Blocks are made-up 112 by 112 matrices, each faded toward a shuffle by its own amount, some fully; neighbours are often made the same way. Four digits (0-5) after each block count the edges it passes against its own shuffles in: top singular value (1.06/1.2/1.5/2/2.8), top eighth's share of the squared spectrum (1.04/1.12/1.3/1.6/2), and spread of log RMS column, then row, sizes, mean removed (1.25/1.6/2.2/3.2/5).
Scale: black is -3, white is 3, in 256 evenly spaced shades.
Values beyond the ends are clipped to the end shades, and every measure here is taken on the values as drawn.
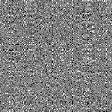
4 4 3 2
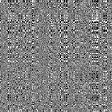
5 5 4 3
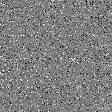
1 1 0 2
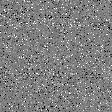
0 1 0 1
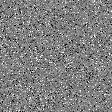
0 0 0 0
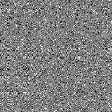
4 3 2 2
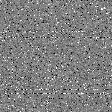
2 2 0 2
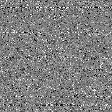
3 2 0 3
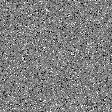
0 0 0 0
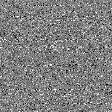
1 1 0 3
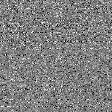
1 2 0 3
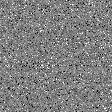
1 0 0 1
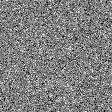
0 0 0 0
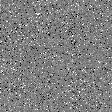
0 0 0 0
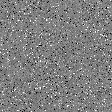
0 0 0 0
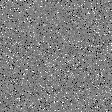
0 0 0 0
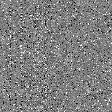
3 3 2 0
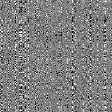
4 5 4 2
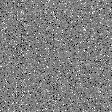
2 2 1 0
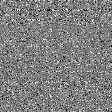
1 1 0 3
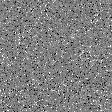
2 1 0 0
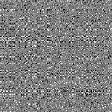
5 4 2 3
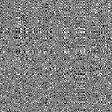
5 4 3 3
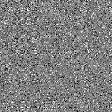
4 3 1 2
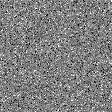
2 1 0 0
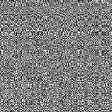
5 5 4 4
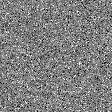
2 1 0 0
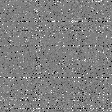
2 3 2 3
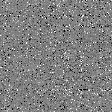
1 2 2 2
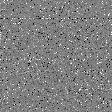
2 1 1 1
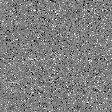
1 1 1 2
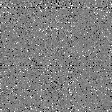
2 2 2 2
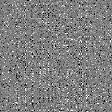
4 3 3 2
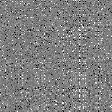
4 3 2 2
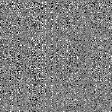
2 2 4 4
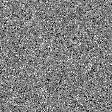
0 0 1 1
